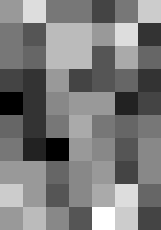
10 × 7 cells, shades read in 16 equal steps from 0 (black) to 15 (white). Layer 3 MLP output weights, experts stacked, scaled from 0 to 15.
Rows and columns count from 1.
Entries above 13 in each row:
0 0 0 0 0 0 0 0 0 1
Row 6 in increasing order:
3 6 6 7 7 7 10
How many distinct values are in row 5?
6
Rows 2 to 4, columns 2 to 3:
5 11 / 6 11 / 3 9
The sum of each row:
59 59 56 34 35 46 39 53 63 64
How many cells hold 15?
1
